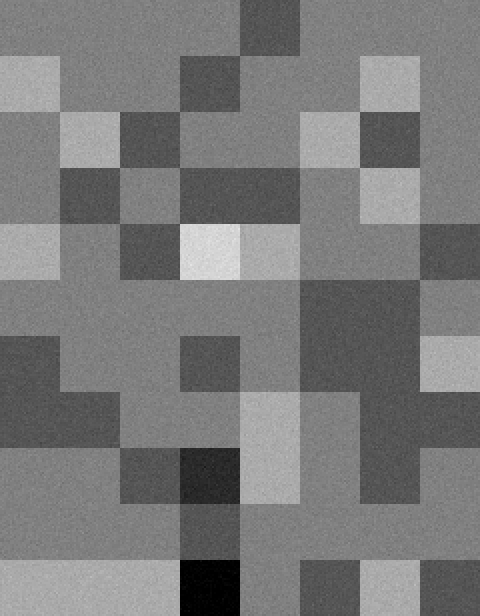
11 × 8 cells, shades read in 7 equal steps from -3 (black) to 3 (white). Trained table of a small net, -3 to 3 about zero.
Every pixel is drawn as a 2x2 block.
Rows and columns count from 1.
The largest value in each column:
1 1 1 2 1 1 1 1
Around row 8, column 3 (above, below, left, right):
0 -1 -1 0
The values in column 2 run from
-1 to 1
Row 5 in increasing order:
-1 -1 0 0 0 1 1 2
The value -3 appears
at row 11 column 4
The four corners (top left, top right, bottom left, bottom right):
0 0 1 -1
